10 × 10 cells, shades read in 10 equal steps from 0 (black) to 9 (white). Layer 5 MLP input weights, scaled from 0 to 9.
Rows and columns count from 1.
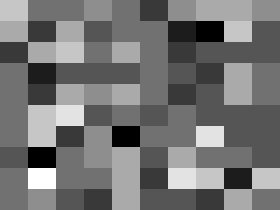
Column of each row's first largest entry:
1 9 3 9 3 3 8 5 2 5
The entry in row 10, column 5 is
6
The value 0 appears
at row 2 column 8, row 7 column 5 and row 8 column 2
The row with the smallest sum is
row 4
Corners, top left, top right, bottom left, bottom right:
7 5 4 4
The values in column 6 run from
2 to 4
